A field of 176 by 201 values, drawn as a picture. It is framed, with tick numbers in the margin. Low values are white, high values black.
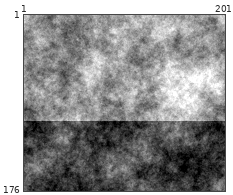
Average level on the scale: 50%. Stripes: none. Ninth with the lowest average: middle right. Ninth with the highest average: bottom right. Seam: horizontal, 60% of the way down, the bottom part higher.
